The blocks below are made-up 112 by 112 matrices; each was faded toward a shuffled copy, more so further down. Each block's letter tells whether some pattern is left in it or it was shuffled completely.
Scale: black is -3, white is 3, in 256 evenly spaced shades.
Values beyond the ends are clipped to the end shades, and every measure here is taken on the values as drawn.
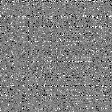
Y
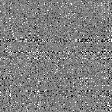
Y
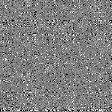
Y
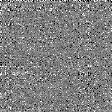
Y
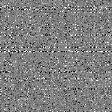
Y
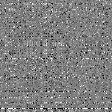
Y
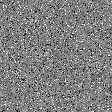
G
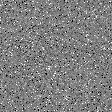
G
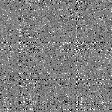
Y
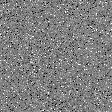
G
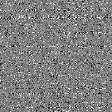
Y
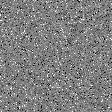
G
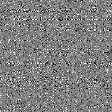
Y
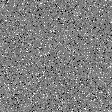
G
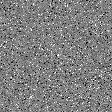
G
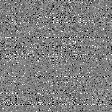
Y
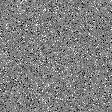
G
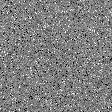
G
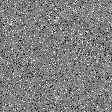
G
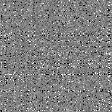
Y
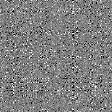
Y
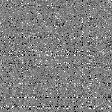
Y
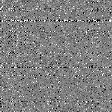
Y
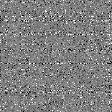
Y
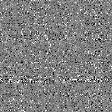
Y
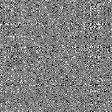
Y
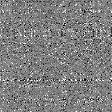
Y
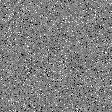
G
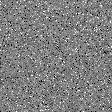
G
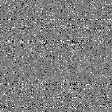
Y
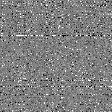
Y
